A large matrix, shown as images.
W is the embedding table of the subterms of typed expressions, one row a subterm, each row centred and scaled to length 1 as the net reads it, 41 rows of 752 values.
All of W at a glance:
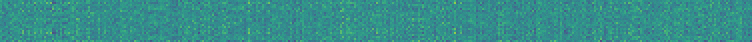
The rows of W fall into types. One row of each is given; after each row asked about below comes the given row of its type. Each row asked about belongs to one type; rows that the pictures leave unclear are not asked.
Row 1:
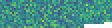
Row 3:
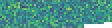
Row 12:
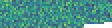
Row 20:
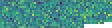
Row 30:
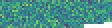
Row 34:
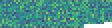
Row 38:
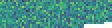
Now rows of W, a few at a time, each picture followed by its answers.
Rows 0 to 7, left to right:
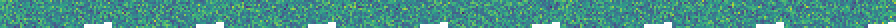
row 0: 38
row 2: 3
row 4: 30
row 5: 38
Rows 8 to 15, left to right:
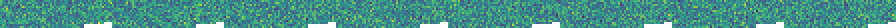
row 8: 38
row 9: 34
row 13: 20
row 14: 1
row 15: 20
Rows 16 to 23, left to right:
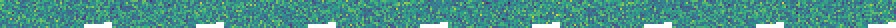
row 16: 38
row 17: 1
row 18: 30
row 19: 30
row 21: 30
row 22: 1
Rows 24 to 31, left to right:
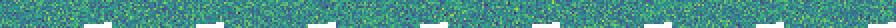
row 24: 34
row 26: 30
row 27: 3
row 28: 12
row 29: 1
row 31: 38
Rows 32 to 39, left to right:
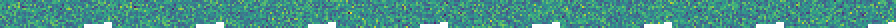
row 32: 3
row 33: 3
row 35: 12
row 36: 1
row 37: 38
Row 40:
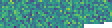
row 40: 20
